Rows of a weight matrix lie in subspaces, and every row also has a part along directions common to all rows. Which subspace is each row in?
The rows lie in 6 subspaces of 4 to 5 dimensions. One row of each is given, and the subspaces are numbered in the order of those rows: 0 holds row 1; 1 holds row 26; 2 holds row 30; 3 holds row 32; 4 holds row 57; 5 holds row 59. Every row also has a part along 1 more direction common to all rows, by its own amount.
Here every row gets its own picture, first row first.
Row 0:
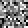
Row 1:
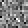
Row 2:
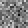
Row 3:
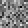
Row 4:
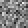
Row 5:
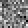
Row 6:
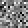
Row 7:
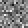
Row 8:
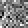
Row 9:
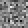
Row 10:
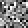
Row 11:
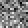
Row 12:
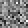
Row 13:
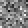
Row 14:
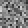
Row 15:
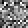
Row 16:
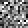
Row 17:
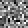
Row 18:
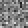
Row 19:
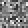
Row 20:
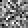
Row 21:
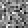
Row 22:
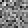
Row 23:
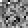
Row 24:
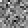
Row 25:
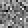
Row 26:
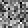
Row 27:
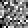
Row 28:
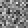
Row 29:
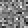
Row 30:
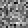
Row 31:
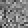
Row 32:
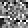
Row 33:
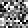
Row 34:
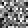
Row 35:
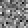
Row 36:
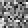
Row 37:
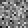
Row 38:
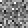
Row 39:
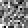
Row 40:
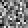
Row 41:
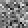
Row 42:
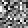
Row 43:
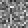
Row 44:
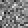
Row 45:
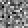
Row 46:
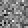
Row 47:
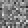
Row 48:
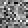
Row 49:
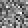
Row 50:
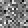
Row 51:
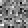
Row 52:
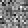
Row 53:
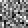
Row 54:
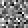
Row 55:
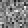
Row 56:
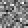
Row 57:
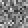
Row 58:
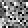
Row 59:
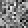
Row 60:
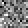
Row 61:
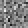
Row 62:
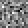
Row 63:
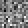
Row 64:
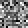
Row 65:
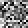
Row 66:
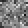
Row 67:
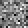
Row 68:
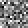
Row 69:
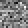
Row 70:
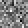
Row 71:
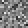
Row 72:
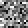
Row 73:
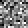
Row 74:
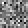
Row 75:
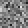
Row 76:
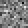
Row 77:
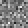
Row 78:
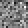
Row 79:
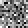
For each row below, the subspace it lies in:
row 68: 5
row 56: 4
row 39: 3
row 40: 2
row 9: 0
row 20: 0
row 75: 1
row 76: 4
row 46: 4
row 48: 2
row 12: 2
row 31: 3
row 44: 3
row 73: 2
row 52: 0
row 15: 0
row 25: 4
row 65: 0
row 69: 4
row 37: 5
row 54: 1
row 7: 4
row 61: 3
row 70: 4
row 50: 4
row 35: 2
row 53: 2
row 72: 2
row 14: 1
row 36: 3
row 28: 2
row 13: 1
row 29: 1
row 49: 1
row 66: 1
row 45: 5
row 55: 4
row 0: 5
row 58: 5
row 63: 3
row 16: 5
